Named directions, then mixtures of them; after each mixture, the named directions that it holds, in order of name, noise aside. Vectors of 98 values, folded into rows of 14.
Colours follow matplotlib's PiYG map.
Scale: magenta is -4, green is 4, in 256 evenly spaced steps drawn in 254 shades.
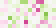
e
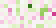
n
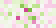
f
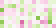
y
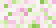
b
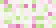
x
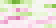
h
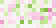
n, y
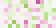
e, x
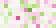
f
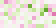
n, x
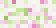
b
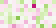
e, x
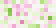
b, n, x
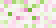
b, f
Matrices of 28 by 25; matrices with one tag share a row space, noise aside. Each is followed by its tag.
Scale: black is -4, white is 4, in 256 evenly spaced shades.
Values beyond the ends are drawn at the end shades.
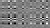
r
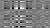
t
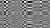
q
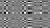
q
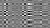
q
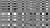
r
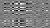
t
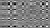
r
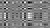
q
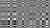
r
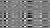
q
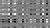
r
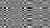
q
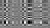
q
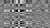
t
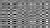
r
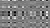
r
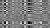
q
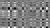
r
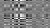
t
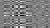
t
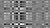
t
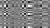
q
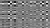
r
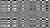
r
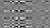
t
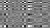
q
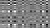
r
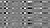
q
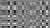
r
